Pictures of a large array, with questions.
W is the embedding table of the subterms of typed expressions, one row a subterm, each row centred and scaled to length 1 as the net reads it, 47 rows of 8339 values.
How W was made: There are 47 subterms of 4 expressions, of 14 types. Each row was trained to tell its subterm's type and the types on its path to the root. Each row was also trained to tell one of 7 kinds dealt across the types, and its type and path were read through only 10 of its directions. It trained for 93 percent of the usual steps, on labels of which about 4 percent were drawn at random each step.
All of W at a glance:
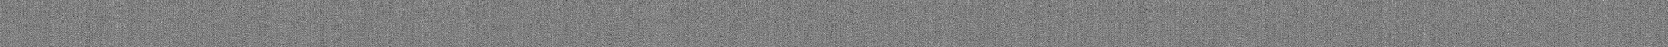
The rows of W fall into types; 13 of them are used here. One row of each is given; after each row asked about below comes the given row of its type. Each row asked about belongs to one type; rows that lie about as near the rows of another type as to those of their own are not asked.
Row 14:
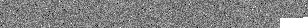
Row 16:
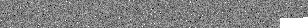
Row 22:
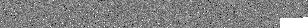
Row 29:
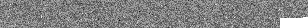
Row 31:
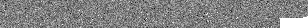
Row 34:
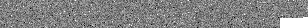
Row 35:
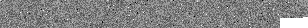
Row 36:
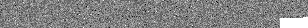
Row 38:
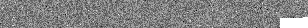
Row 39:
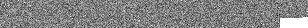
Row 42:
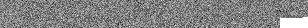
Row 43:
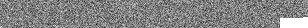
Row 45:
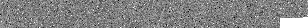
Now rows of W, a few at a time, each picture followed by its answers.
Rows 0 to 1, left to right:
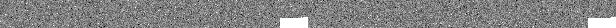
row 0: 39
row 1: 42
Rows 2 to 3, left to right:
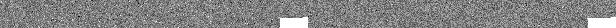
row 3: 38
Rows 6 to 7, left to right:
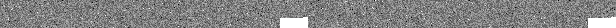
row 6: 38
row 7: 36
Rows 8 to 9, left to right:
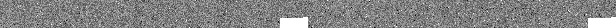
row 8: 29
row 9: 34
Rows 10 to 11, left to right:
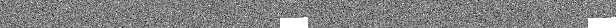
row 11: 14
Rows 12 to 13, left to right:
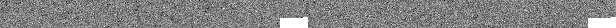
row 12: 14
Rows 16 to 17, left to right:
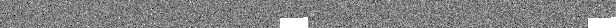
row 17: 36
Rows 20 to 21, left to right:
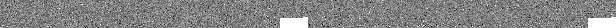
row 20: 35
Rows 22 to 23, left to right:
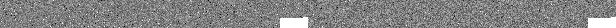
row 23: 31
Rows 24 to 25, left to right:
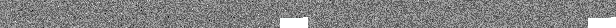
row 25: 39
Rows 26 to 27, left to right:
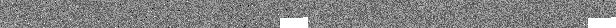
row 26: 29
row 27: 29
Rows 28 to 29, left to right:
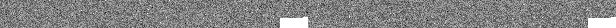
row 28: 38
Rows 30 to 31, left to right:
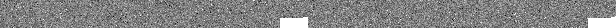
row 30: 34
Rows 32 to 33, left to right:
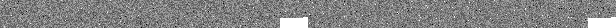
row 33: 16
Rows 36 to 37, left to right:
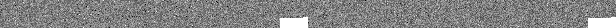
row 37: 39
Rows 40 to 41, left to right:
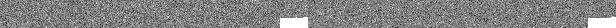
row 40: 36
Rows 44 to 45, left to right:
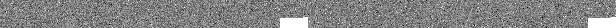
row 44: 35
